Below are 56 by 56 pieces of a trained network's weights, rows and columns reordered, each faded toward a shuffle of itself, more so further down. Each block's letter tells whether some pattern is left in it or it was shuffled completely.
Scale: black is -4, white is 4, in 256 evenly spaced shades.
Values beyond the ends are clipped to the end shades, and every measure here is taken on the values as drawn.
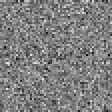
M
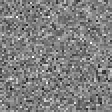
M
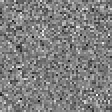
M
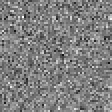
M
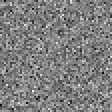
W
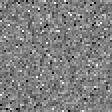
W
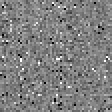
M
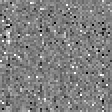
M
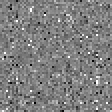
M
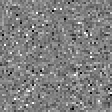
M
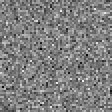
W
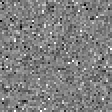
W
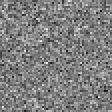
M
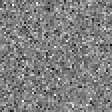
W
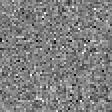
M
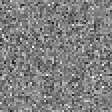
M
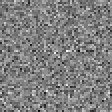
M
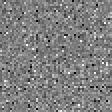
M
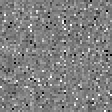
M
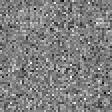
M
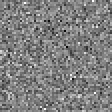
M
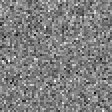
W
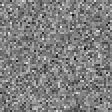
W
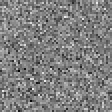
W
